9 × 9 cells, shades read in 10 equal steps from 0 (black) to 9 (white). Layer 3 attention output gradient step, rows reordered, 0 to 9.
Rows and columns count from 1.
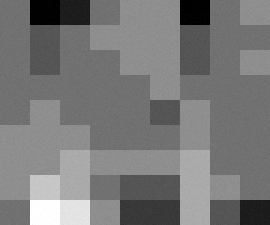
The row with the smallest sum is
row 1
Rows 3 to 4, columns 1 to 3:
4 3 4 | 4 4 4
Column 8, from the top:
4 4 4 4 4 4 4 5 3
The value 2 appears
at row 9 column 5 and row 9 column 6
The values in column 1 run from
4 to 5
